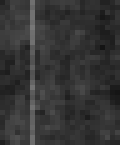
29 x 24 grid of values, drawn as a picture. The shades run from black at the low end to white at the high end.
Average level on the scale: 20%. Histogram: skewed, a long tail of high values. Odd lines: column 7. Grain: streaks running down.
